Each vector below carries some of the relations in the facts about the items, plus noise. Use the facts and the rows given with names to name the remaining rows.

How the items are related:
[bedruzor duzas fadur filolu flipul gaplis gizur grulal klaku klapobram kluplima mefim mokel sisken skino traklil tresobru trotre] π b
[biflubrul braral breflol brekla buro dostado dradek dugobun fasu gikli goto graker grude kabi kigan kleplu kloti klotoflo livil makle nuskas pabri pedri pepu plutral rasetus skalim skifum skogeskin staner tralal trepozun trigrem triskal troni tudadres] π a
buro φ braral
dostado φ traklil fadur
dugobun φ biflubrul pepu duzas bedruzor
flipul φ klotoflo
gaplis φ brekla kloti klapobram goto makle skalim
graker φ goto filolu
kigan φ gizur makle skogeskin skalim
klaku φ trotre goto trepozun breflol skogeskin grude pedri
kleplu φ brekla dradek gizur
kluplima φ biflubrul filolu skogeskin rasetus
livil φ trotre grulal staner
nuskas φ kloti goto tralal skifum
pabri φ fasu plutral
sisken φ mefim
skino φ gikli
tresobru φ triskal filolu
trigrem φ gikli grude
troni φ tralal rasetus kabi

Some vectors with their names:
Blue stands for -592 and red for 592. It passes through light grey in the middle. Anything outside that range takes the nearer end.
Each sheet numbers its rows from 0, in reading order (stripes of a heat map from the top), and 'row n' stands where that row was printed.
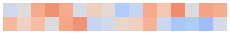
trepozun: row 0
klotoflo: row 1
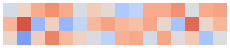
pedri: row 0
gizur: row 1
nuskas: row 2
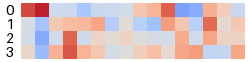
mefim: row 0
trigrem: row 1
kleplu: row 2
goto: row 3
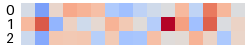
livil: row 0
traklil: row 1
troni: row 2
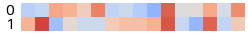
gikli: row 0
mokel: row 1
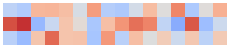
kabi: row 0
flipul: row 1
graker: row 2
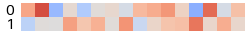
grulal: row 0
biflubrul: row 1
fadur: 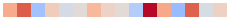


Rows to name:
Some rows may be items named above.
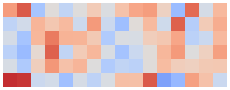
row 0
grulal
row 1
rasetus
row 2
skifum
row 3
dradek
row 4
staner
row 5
mefim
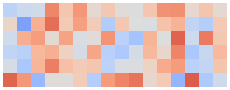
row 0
pepu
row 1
kloti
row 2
skogeskin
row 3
kabi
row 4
skifum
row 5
gaplis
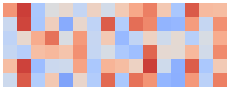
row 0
trotre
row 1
filolu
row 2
triskal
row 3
gikli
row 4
skino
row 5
filolu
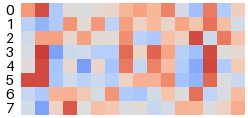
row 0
klapobram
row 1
dugobun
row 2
skogeskin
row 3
kluplima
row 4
tresobru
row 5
sisken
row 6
kabi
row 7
brekla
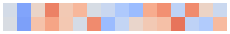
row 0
dostado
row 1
tralal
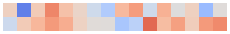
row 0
nuskas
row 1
grude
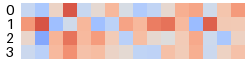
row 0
dradek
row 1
klaku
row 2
kloti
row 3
tudadres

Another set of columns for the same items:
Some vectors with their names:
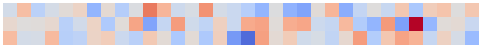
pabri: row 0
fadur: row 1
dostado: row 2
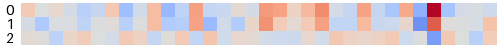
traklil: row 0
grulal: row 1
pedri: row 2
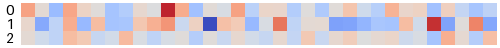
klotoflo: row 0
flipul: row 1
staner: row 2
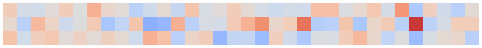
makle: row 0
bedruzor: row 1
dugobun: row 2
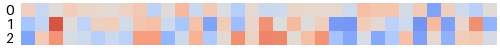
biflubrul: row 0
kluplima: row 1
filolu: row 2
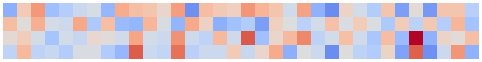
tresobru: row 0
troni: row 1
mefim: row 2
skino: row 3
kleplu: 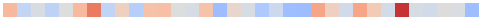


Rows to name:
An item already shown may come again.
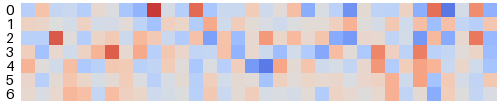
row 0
skino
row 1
skifum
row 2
kluplima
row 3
kigan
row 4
dostado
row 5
pepu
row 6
skogeskin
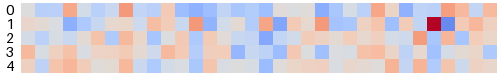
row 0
livil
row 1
sisken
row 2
tralal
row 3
dugobun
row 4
rasetus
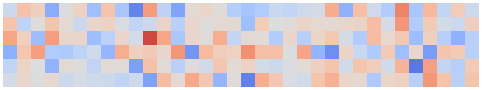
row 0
nuskas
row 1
pepu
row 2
klotoflo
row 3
tresobru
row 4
goto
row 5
braral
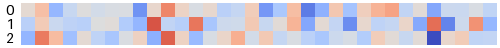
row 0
trigrem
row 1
skino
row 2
graker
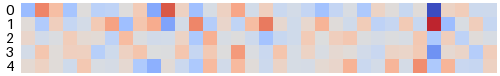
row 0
graker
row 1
gizur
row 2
kabi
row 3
triskal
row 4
kloti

